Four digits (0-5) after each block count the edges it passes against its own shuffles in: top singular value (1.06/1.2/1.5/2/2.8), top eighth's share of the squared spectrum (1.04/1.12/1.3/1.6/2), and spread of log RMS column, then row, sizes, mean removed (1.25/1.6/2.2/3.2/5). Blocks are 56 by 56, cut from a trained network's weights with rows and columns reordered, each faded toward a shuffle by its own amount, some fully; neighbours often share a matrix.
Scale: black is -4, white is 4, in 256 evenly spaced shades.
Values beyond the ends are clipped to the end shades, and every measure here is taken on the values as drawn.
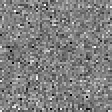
2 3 1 1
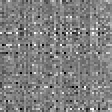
3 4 1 3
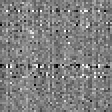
3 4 0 3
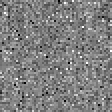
1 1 0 1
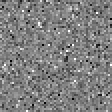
0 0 0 0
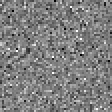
2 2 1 0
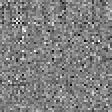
3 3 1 1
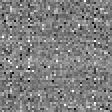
2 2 2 0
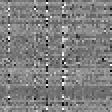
3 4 3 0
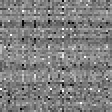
4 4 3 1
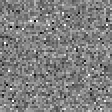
1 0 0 0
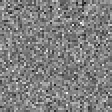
1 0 0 0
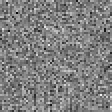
2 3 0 0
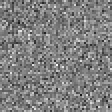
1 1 0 0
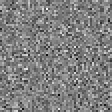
3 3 1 1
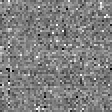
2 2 1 0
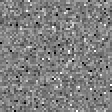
0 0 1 0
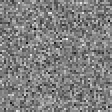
0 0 0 0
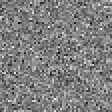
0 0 0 0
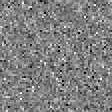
1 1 0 0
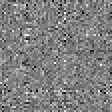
3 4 2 2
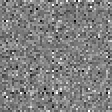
3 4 2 2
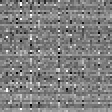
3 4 3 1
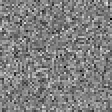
2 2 0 0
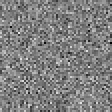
3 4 1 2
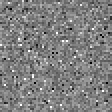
0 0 0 0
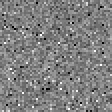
0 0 0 0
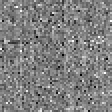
2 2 0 1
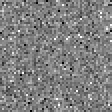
0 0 0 0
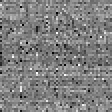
3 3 2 0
